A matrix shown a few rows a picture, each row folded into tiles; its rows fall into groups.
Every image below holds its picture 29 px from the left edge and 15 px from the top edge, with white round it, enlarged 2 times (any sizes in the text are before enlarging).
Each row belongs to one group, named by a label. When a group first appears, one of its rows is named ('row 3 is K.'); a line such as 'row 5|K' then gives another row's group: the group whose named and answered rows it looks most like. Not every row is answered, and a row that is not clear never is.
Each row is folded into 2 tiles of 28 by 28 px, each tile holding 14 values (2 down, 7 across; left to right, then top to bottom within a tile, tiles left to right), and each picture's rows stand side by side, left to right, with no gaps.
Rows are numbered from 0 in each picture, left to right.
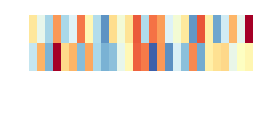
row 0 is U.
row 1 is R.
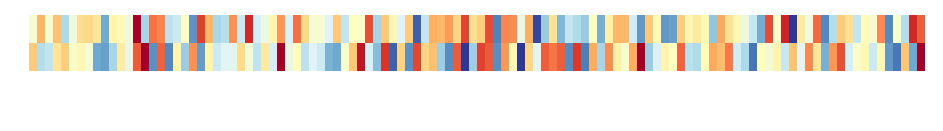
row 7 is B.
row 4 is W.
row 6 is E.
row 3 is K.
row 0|U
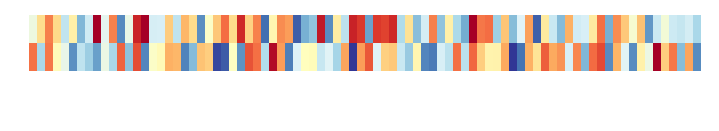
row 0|E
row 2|B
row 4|W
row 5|W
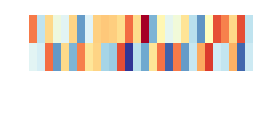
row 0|K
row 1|K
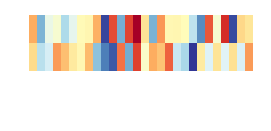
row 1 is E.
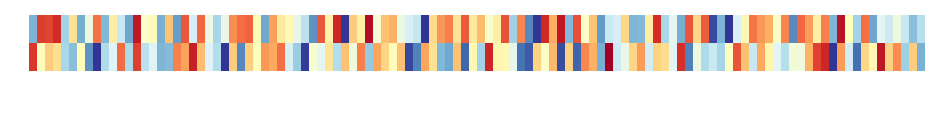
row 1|U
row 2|E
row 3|K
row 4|E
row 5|B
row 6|U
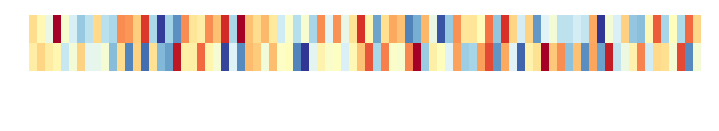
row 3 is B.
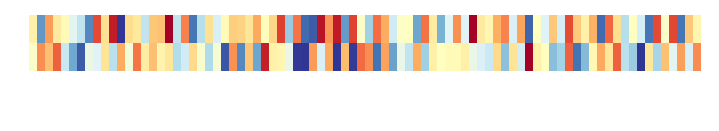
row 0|E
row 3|R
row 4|K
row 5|E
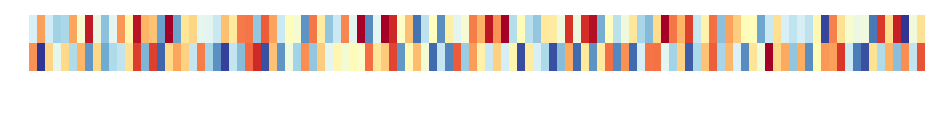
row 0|R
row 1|U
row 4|K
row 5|K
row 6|W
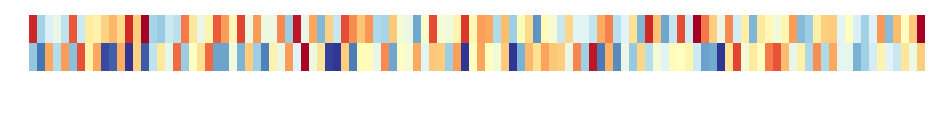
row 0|K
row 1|K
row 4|W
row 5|R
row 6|W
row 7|R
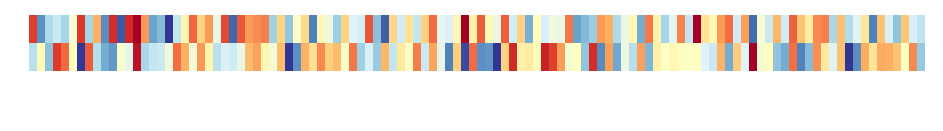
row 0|U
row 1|U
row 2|W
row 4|W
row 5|R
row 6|K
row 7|W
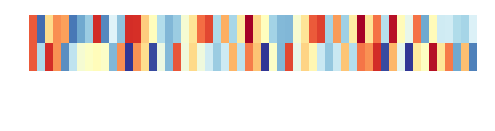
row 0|B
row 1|U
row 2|U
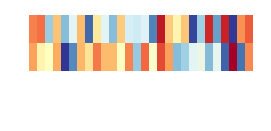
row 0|W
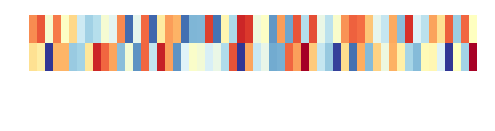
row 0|W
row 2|U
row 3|E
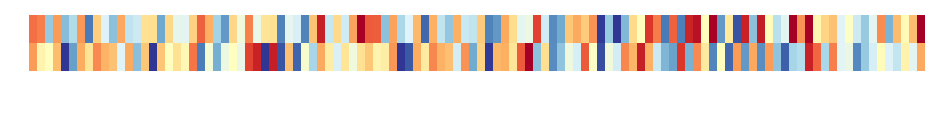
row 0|W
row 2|R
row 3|W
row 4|B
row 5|U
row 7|R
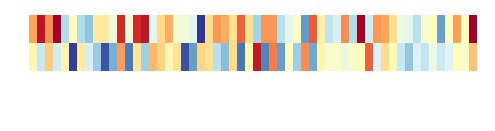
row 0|K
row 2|R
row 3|R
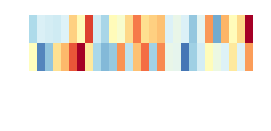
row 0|U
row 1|R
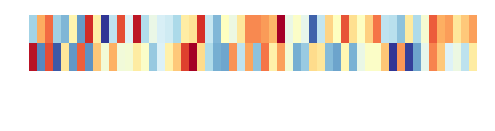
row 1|U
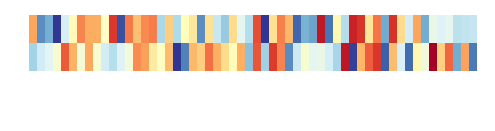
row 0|U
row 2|B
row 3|W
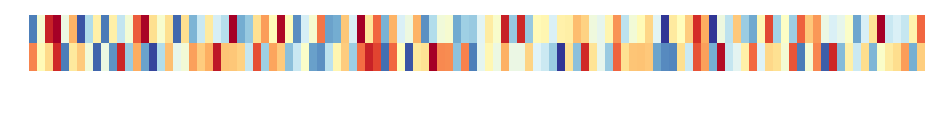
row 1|W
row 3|W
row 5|U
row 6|B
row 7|B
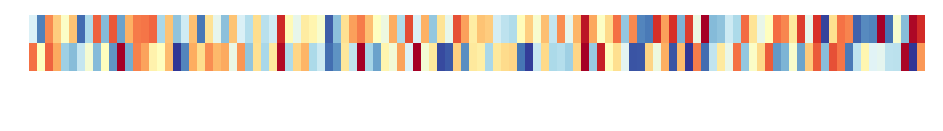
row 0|E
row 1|W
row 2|B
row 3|K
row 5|E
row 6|K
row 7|B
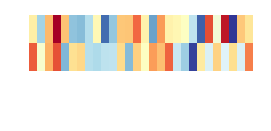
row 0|B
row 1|E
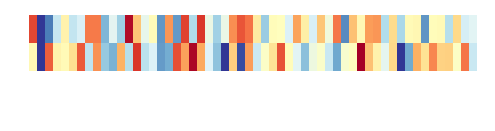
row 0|B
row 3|W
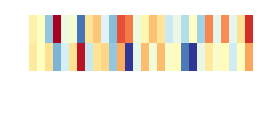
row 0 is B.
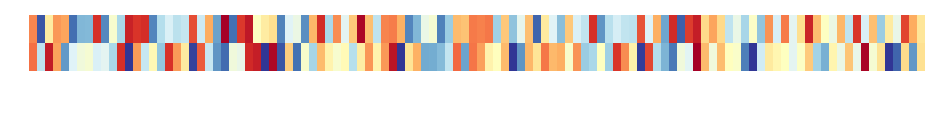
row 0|B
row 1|U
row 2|R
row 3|B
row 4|W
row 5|U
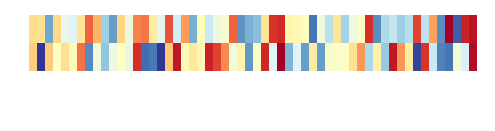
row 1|W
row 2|E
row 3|U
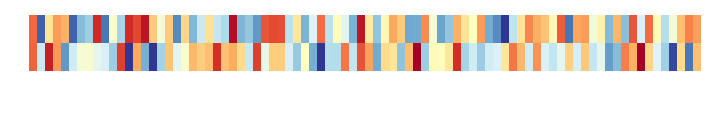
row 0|B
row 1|W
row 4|U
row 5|U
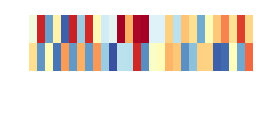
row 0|R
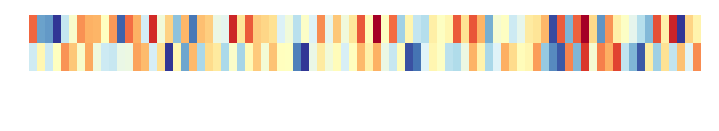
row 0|U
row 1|R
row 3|R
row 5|E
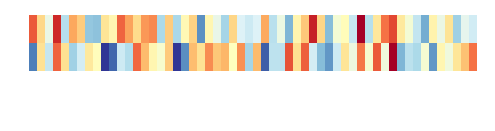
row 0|K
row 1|W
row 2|U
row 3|E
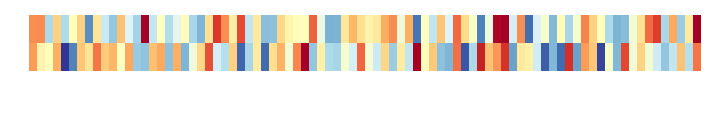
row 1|K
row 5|U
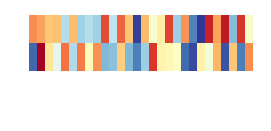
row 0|K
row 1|E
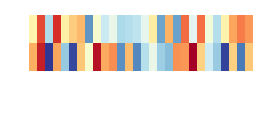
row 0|W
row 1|U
